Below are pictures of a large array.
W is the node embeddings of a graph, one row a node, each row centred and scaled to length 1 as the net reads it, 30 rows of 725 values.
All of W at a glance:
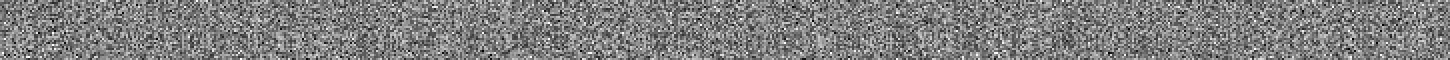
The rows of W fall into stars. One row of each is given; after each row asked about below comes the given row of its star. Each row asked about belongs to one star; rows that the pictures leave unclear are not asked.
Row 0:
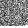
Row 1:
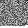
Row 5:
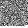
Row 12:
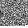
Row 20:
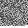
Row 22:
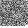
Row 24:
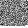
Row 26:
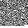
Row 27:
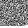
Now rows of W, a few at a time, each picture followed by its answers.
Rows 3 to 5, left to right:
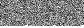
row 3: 27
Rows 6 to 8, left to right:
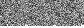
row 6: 12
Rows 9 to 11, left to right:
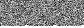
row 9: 1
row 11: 0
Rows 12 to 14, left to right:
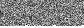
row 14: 27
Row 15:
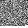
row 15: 1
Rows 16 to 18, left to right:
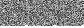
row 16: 22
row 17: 5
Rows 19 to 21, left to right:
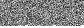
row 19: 0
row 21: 27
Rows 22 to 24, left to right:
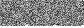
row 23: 0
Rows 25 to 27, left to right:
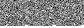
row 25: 12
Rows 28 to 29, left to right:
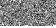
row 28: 26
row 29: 12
